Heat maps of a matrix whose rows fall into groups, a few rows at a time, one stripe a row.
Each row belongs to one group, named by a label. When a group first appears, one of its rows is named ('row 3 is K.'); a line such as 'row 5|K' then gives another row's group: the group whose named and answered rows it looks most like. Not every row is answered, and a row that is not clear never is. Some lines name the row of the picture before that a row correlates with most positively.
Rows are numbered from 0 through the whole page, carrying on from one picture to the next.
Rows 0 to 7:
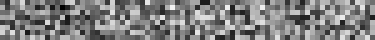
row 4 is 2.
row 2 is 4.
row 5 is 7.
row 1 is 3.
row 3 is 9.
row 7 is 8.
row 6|4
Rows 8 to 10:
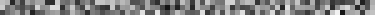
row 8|7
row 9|4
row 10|2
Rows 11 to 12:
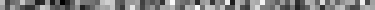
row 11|3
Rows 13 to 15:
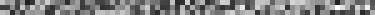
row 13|4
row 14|8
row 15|7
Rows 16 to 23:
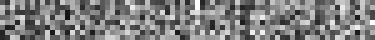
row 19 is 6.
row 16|8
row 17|4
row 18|9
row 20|4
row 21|2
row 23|9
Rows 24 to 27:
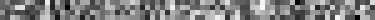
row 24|3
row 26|9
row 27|9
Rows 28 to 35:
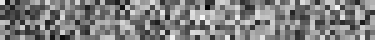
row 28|4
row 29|2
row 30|9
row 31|9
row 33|8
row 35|3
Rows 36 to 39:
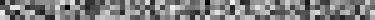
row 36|6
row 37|2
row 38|3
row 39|7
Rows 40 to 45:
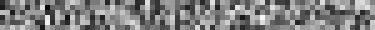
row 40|8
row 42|7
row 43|6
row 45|4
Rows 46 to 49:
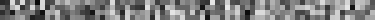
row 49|2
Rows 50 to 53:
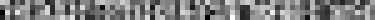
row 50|7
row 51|6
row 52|6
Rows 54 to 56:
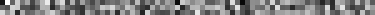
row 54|6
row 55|9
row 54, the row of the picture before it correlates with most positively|52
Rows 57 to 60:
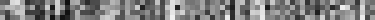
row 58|3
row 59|2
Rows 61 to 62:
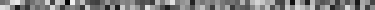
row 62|4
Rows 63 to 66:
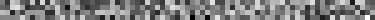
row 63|8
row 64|2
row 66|6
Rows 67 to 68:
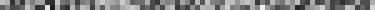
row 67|7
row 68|3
